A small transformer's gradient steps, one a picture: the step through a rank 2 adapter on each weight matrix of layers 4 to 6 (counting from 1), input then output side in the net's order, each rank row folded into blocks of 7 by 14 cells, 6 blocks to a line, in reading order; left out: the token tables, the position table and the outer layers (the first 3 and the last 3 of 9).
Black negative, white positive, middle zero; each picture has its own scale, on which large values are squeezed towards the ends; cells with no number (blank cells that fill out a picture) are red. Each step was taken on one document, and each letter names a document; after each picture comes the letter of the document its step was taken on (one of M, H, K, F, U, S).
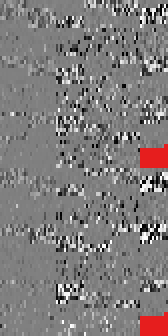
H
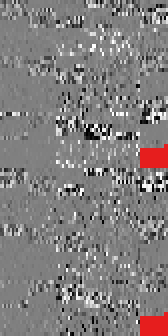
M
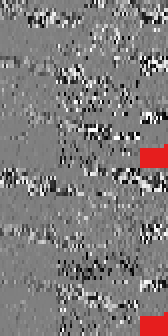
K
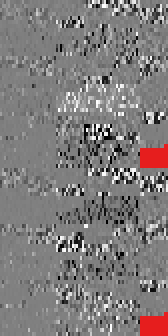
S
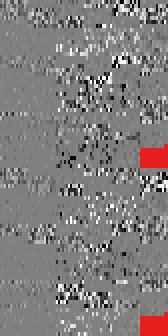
H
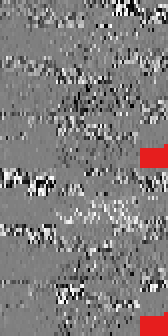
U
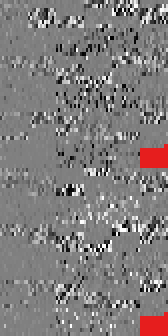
H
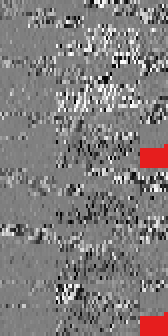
S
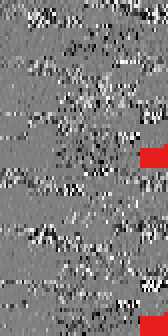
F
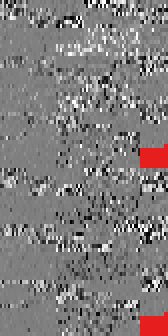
S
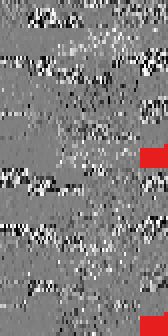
K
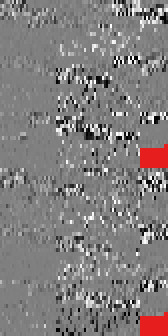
M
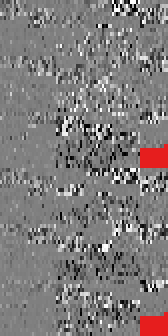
S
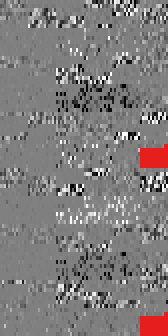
H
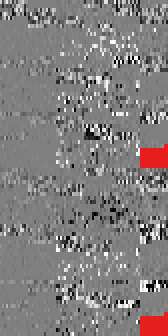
M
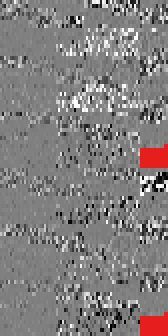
S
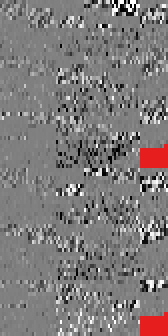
S
